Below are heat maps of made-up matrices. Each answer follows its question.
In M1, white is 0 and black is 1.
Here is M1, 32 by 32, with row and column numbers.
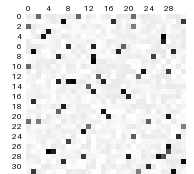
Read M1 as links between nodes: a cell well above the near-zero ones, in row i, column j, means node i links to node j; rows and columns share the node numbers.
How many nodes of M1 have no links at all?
0
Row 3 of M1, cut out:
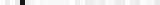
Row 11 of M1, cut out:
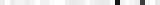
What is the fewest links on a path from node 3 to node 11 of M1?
4
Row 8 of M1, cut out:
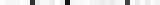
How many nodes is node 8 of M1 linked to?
3
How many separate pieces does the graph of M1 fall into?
4
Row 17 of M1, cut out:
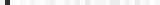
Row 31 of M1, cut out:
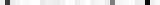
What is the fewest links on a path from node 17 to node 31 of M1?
2
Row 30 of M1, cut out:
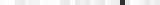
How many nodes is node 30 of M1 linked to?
1
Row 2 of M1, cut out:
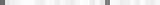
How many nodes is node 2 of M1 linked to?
2
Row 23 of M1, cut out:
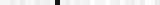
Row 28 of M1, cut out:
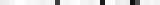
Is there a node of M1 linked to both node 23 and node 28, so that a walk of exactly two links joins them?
yes
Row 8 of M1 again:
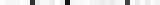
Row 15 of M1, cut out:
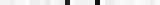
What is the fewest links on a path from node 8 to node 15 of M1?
2
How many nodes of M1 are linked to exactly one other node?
12
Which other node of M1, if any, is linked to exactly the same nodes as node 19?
none
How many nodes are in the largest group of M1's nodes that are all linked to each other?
3
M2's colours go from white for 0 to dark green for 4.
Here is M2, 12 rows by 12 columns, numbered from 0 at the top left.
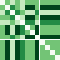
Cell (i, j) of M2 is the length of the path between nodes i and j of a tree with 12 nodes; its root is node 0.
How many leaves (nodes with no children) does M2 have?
9
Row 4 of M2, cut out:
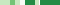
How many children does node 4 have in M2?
3
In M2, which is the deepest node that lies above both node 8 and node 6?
2
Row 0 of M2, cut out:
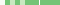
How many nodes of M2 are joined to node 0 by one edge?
2
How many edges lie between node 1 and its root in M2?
2
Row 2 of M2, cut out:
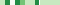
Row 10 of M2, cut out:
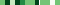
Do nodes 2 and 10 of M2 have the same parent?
no
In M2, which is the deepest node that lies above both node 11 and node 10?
2
